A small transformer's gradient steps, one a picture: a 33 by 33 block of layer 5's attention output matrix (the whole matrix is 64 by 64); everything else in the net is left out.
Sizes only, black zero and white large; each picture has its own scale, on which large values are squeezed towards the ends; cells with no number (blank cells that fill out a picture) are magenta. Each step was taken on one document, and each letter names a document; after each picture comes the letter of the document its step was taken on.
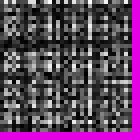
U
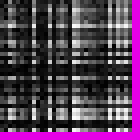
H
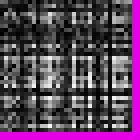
U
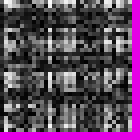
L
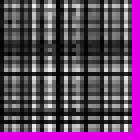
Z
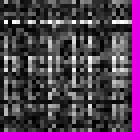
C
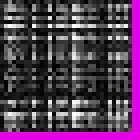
H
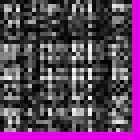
C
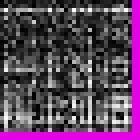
U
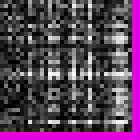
C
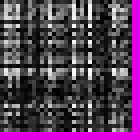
C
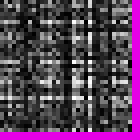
C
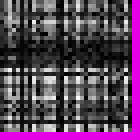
Z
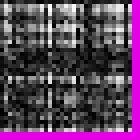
L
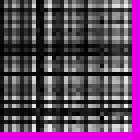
Z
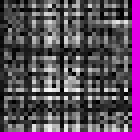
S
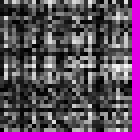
U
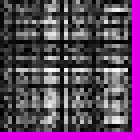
S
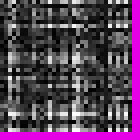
H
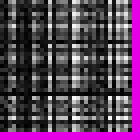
H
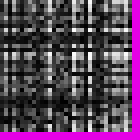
C
